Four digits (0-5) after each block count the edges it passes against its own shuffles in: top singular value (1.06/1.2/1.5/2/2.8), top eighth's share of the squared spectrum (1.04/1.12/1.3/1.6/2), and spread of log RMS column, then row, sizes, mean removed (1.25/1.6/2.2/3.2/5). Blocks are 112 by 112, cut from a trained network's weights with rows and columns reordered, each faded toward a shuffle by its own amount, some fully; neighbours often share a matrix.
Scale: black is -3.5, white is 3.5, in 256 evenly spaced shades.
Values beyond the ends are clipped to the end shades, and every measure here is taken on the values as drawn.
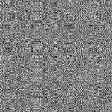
4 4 2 3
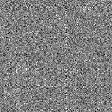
4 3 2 2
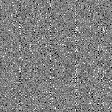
4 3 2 1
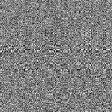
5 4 2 3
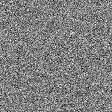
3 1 0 0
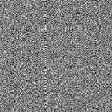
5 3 2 2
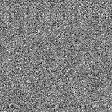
4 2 0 1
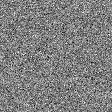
0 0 0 0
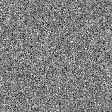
3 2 0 0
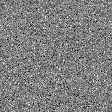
0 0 0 0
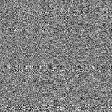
4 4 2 3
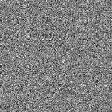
4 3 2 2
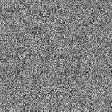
4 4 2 2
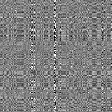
5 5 3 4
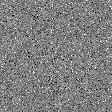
1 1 0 0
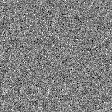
3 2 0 0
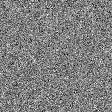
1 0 0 0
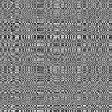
5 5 3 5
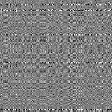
5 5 3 4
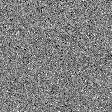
0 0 0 0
